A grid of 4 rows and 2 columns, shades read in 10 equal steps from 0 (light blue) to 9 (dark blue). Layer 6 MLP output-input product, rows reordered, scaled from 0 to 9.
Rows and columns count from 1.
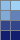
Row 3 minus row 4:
-2 -2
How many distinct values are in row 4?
1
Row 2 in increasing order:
2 4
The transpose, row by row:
1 2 7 9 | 0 4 7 9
